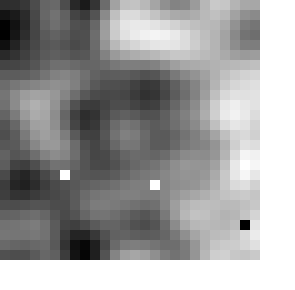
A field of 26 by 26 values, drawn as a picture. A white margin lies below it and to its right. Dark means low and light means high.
Three lone cells stand out: two far higher and one far lower than their neighbours. There is an overall slope up to the right. The texture is blotchy. No regular stripes run through it.
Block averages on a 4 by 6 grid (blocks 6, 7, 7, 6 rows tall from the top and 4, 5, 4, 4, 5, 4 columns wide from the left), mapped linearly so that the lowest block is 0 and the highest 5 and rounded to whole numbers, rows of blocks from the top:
013543 | 221135 | 122235 | 212244
